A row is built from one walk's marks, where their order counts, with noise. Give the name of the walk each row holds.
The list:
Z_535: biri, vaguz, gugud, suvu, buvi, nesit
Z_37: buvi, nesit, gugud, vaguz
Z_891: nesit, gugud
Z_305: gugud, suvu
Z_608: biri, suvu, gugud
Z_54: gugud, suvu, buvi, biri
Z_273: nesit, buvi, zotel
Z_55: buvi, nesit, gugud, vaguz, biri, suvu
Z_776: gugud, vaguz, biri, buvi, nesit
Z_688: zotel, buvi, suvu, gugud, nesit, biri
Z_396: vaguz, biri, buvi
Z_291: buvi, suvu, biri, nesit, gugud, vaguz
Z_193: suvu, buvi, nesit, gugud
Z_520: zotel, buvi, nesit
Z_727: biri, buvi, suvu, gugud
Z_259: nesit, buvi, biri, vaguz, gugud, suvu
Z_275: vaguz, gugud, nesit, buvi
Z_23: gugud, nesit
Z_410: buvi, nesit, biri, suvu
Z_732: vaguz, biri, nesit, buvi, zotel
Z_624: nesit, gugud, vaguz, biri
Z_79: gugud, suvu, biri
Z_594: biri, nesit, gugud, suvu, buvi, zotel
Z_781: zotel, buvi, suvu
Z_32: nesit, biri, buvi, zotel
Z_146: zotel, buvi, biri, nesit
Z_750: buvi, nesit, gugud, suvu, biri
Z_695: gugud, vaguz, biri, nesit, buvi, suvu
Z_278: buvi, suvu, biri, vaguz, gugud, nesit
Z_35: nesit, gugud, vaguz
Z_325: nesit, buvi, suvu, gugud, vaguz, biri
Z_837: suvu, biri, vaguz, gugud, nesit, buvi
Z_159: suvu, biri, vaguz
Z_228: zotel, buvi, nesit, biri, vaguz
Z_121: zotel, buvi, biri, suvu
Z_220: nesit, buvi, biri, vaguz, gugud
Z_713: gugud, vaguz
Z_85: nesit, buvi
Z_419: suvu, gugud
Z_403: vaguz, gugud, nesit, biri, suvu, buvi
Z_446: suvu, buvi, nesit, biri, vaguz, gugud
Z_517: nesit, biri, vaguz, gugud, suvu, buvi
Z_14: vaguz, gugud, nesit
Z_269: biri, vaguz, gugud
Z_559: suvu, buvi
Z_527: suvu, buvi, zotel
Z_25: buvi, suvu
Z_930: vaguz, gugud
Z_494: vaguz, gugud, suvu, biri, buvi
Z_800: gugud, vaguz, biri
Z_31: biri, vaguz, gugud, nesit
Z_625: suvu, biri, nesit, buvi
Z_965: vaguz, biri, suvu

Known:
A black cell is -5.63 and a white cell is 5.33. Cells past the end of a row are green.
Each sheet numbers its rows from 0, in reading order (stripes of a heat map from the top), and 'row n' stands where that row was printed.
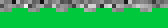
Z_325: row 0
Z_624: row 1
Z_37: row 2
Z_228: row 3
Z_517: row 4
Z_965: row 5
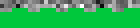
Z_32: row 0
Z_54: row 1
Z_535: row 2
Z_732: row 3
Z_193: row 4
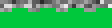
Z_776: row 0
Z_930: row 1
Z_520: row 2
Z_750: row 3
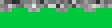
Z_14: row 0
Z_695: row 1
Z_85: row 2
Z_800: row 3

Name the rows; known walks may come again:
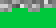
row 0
Z_781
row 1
Z_559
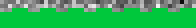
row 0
Z_688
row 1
Z_79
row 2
Z_608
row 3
Z_776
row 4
Z_891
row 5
Z_419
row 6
Z_624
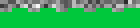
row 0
Z_594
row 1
Z_146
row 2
Z_193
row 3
Z_35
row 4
Z_837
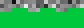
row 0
Z_325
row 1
Z_410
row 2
Z_220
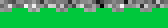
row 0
Z_278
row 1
Z_695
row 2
Z_259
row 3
Z_732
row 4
Z_494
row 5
Z_85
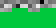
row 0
Z_228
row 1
Z_403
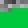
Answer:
Z_269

